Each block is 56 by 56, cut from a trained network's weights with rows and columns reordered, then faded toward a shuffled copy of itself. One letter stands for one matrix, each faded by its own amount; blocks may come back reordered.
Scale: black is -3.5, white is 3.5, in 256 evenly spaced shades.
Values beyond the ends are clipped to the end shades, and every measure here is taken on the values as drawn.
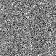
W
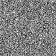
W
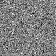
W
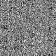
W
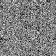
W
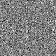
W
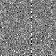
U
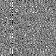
U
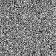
W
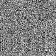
W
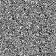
W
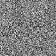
U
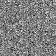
W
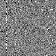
U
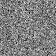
W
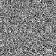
U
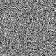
U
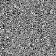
U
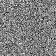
W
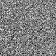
U
